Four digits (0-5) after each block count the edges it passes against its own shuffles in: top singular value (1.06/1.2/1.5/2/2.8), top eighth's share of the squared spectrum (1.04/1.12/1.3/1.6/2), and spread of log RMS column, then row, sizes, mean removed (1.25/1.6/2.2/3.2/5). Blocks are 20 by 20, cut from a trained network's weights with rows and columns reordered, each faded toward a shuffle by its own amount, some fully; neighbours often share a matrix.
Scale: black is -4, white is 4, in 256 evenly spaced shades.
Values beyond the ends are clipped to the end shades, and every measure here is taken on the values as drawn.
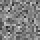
2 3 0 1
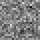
1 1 0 0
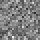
2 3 0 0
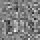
2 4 2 1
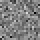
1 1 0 0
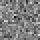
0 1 0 0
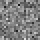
0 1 0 0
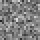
0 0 0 0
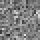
2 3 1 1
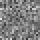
0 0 0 0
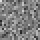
1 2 0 0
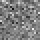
0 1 0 1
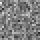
0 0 0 0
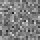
2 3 0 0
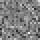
0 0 0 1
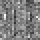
2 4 1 0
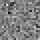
2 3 1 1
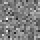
1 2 0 0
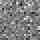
1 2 0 0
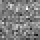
2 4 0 0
